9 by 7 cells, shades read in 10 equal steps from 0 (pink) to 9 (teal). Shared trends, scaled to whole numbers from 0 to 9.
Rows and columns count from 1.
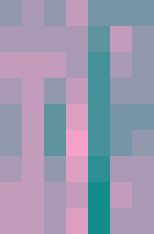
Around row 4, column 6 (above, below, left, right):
3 5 7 4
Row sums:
28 24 23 26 30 28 24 23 23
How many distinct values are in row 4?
4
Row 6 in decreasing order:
7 6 5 4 4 2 0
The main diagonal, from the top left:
4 3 2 2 7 5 3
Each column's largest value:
4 3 6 3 9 5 5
